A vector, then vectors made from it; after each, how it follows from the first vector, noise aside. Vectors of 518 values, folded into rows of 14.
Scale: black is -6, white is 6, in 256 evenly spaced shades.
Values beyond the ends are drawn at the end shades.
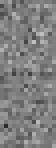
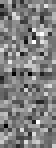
scaled up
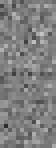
copied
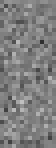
wrapped around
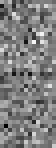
scaled up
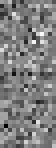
scaled up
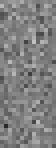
sign-scrambled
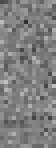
wrapped around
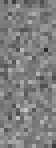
wrapped around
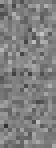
copied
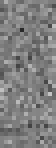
wrapped around
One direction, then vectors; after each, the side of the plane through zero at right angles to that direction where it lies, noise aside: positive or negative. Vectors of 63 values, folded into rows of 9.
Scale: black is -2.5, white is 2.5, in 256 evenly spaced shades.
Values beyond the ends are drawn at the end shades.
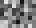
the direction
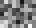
positive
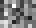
positive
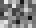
positive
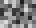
positive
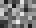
negative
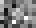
negative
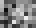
negative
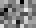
positive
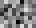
positive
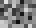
positive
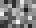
negative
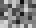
positive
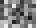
positive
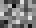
negative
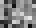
negative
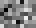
positive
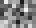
positive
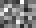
negative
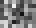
positive
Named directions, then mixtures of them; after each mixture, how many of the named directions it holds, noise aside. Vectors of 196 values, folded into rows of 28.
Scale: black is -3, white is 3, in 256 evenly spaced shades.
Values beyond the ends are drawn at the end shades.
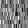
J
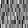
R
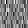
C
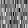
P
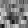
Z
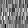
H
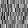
two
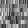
three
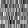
three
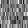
two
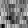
one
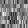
three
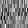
one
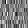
two
